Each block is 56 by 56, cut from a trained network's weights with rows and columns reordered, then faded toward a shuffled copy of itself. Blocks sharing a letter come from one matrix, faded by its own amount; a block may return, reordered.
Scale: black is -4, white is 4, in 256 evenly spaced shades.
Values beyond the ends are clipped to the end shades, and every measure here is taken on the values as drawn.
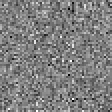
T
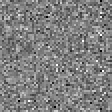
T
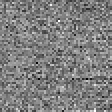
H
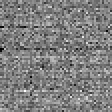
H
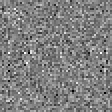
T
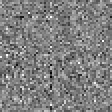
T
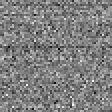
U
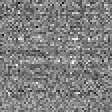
H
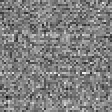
H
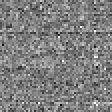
U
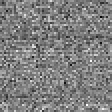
U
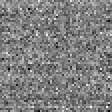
U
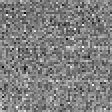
U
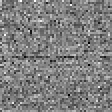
U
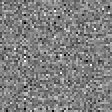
T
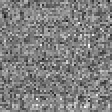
H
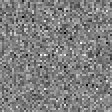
T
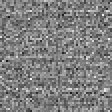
H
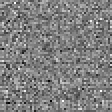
U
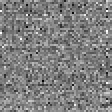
U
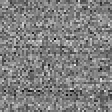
H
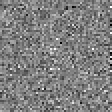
T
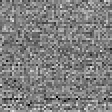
H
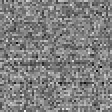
H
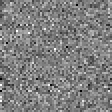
T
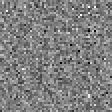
T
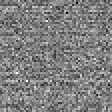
H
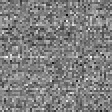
H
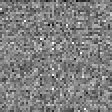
U
